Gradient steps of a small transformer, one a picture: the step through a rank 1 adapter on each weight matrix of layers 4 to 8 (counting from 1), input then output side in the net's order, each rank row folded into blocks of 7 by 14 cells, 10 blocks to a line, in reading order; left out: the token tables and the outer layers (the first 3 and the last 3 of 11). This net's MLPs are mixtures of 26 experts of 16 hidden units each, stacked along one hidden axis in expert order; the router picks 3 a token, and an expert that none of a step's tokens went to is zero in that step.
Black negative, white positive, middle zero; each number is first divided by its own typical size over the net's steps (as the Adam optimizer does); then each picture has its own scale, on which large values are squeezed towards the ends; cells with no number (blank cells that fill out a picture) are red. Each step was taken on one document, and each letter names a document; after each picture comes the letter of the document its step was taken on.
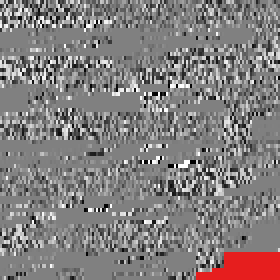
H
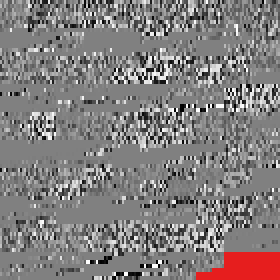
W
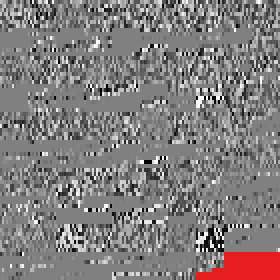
H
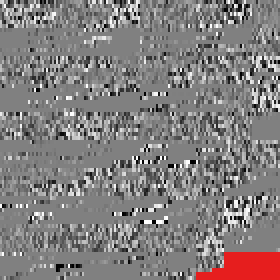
H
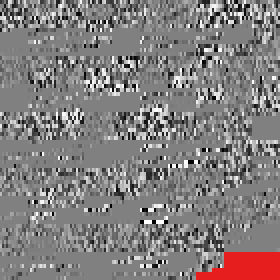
H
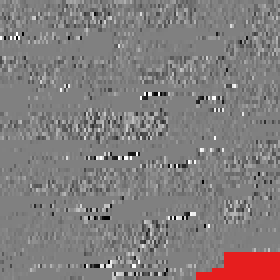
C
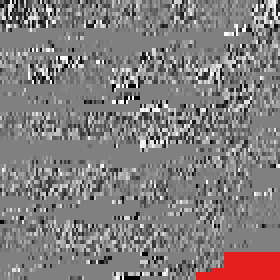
W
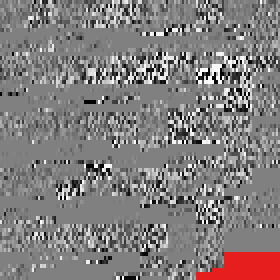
W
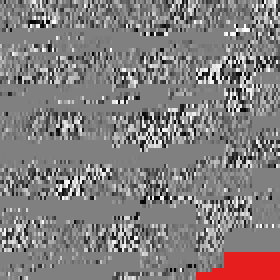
W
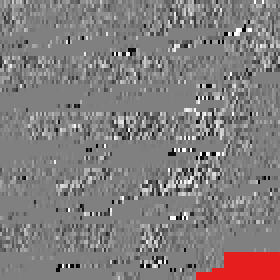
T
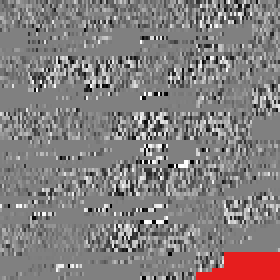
H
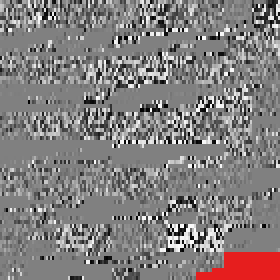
W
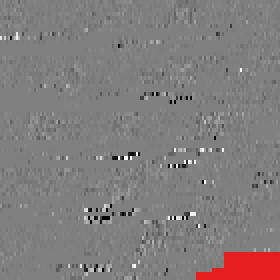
C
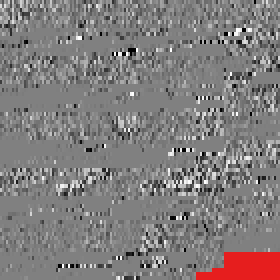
T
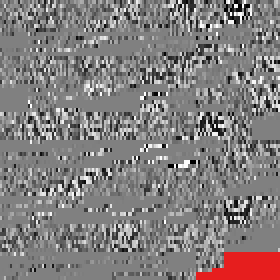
H
